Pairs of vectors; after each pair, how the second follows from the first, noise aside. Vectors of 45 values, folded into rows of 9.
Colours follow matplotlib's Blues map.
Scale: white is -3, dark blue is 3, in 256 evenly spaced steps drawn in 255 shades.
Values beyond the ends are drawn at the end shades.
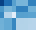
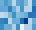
shuffled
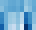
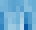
shrunk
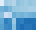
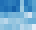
reversed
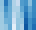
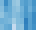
shrunk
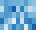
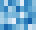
shuffled
